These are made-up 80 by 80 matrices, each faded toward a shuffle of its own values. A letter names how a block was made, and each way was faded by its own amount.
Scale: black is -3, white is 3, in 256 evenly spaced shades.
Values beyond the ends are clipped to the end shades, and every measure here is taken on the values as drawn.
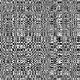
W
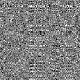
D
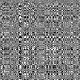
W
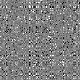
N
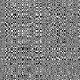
W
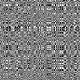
W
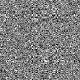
D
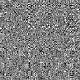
D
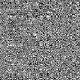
D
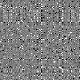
N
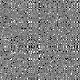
N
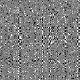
N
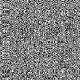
D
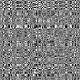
W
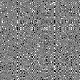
N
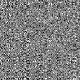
D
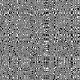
N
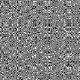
N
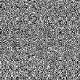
D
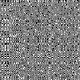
N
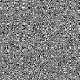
D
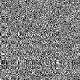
D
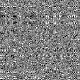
D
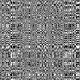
W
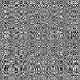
W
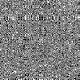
D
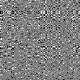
N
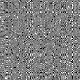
N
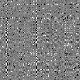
N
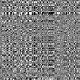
W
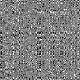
N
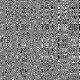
N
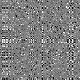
N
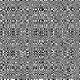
W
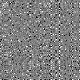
N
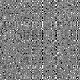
N
